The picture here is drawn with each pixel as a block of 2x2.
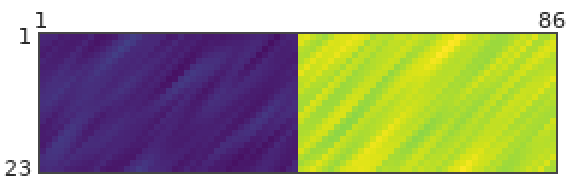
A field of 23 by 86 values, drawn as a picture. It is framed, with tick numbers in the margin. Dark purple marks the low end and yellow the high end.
The table splits into one row of 2 panels. Panel 1,1: very low, slanting up to the right, faint in contrast. Panel 1,2: very high, slanting up to the right, faint in contrast.
